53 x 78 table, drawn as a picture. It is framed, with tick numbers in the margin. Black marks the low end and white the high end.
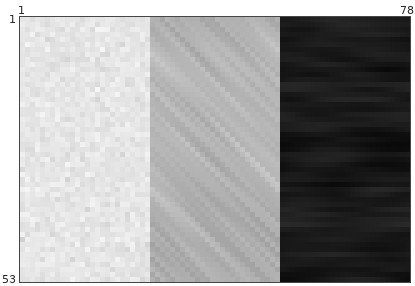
It is made of 1 by 3 panels. Panel 1,1: very high, fine-grained, faint in contrast. Panel 1,2: high, slanting down to the right, faint in contrast. Panel 1,3: very low, streaked across, faint in contrast.
